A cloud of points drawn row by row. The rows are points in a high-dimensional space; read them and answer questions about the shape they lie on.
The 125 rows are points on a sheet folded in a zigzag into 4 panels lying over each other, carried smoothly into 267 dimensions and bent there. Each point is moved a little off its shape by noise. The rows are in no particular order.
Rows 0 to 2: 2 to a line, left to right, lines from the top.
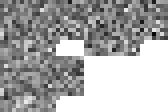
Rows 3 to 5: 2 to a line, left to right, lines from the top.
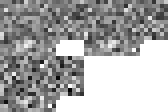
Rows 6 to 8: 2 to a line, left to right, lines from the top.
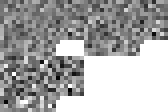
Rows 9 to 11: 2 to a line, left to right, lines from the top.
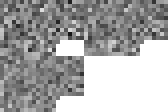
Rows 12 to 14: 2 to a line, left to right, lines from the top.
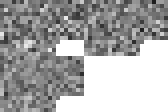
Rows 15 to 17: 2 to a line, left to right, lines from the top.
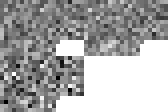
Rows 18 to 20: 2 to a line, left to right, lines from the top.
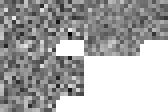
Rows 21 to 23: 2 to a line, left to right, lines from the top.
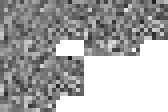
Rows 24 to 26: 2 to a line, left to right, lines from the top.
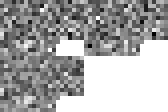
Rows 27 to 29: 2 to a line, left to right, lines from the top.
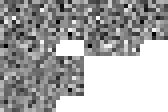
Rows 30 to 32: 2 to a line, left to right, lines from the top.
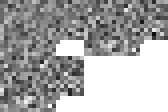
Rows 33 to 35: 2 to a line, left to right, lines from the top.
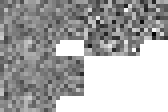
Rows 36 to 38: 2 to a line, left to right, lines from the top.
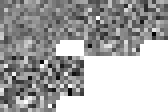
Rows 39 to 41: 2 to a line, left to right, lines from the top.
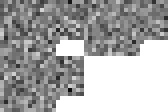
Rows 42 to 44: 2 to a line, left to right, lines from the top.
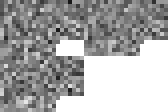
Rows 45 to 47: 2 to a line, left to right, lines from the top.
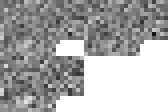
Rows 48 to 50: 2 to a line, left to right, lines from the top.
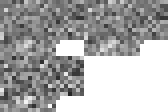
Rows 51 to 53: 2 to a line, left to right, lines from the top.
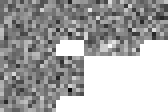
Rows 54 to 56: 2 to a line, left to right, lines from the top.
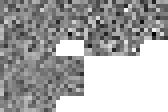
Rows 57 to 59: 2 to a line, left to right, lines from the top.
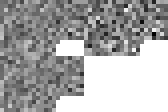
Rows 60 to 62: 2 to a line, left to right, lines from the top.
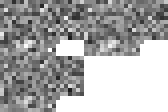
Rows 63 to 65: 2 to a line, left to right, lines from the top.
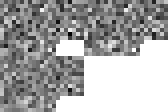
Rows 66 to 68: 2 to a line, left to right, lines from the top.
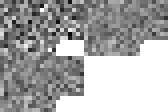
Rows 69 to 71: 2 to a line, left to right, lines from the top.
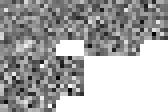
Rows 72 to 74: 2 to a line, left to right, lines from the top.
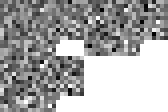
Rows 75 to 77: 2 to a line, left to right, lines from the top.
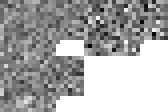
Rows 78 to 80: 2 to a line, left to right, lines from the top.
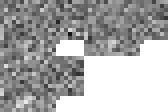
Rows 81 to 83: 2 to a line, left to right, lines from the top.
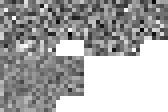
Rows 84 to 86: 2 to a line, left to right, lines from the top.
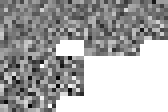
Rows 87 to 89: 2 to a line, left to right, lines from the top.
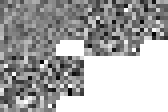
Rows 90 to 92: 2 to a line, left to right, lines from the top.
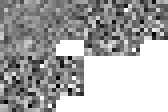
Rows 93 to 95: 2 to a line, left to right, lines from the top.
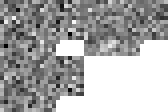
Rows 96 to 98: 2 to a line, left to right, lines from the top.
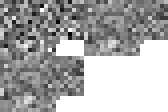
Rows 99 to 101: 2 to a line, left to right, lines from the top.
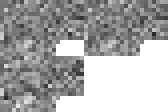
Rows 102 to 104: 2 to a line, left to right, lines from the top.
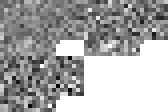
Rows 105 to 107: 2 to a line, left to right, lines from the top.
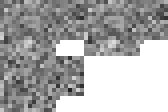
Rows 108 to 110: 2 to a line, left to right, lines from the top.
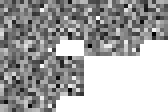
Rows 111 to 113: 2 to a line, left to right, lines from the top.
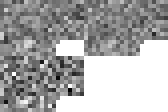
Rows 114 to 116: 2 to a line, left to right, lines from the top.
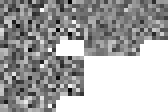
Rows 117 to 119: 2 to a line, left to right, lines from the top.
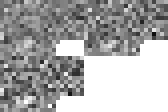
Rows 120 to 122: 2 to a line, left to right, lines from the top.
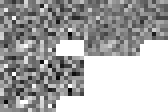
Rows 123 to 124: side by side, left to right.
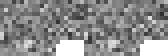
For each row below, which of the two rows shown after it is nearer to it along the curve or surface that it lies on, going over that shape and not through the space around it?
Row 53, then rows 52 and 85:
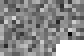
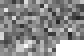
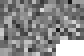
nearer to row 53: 52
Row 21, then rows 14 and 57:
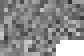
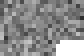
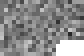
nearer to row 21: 14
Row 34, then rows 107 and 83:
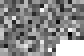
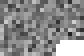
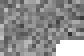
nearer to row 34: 107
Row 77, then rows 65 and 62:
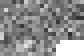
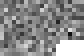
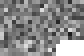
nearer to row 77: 65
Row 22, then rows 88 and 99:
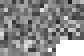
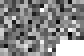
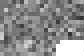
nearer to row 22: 88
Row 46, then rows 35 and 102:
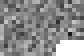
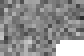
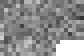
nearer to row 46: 102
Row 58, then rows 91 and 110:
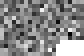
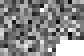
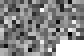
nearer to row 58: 110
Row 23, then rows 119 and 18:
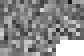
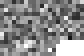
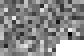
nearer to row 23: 119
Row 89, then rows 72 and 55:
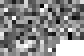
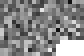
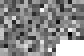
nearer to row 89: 55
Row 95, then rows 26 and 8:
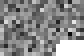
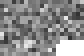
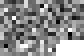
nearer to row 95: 8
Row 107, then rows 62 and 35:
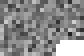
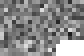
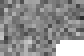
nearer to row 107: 35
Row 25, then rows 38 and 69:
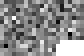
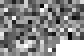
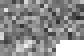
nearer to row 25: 69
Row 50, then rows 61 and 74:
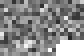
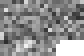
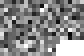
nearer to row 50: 74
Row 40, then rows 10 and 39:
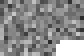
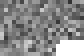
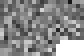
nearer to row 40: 10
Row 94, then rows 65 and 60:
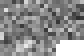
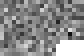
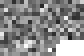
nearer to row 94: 65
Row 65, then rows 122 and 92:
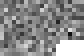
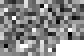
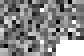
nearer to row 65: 122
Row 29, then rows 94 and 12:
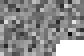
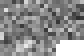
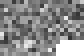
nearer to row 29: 94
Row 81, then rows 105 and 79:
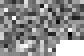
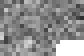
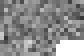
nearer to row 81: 105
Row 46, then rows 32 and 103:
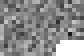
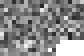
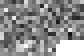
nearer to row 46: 103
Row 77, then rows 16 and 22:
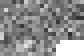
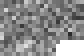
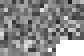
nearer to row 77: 16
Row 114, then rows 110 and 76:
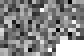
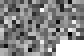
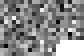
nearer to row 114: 110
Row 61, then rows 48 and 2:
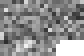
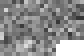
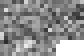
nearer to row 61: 2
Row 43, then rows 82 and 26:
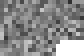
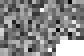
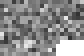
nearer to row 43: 82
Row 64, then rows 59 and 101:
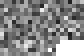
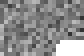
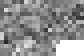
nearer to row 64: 101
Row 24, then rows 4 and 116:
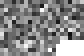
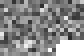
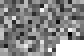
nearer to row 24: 4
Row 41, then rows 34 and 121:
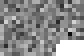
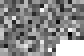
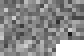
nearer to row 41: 121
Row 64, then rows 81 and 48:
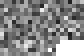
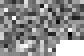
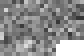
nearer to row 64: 48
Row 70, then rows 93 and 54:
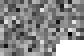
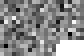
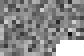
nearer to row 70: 54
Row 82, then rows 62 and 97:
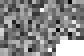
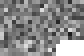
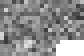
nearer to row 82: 62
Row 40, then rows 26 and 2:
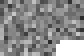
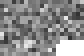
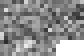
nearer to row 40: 2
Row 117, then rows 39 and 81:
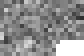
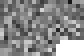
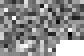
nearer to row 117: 81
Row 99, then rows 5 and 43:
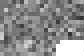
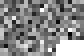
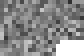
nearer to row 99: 43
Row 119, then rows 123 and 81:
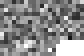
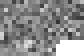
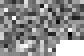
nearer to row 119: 123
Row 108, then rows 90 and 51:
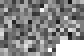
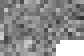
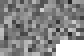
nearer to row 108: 51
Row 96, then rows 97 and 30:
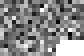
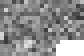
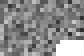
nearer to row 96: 97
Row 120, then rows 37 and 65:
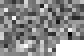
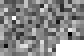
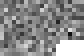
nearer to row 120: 65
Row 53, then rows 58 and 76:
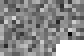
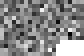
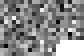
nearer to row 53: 76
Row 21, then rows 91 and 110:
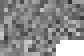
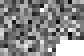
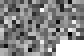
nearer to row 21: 110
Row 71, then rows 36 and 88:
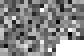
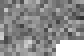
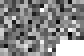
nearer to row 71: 88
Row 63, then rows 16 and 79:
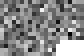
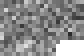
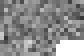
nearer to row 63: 79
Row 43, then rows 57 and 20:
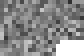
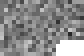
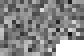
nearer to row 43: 20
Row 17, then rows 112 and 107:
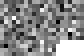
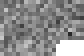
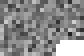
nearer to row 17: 107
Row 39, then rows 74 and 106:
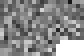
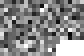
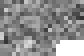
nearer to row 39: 74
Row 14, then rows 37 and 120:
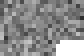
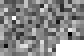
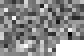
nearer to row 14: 120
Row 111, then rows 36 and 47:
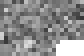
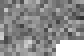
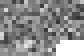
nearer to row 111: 47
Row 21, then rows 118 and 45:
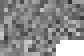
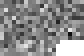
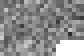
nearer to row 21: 118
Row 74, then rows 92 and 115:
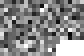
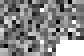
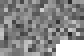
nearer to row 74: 92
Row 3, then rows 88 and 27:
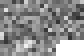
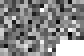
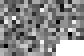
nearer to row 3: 88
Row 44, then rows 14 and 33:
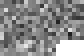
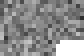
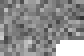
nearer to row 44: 33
